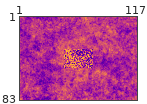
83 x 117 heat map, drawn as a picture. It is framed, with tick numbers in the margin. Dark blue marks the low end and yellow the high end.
The texture is blotchy. Neither half mirrors the other. The ninth with the highest average is the centre. In the centre lies a patch that is rougher than the rest. There is no overall slope. Values change most from cell to cell in the centre.
